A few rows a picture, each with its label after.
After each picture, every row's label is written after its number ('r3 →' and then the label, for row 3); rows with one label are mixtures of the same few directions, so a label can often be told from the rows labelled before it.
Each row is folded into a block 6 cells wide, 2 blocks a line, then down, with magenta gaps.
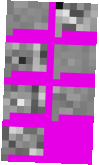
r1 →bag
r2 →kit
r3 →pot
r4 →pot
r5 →pot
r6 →kit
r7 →bag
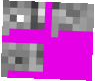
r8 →pot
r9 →kit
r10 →pot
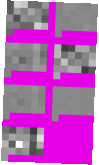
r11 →bag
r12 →bag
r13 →pot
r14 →bag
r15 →pot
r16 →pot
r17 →pot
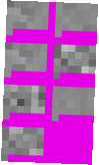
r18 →kit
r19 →bag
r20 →kit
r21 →bag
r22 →pot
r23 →pot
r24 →bag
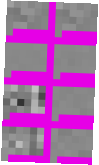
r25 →kit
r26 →kit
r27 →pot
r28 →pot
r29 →pot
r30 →bag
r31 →pot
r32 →bag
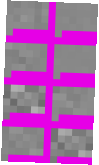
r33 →pot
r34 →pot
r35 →kit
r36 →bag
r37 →bag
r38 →kit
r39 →bag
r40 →bag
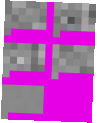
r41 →bag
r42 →pot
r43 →pot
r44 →bag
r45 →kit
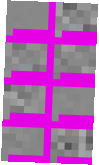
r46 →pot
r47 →bag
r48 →bag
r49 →bag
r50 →kit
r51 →kit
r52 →kit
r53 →pot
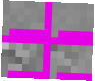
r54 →bag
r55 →pot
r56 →kit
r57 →kit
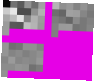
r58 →kit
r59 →kit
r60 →bag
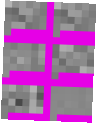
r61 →kit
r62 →kit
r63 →pot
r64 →bag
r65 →pot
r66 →pot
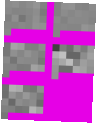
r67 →pot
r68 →bag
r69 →bag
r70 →kit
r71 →bag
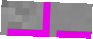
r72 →kit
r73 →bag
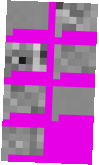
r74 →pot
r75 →kit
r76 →pot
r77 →bag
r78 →bag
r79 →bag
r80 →pot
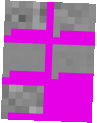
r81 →pot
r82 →kit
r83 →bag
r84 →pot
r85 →bag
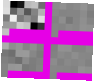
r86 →bag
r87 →pot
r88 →kit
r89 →bag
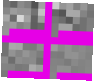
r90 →pot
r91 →kit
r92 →bag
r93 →kit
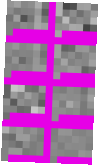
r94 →pot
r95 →bag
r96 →pot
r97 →bag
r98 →bag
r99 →pot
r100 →kit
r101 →bag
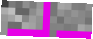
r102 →kit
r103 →bag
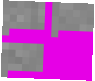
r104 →pot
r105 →bag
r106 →kit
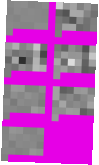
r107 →bag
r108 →kit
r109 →pot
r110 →pot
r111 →bag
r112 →bag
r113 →bag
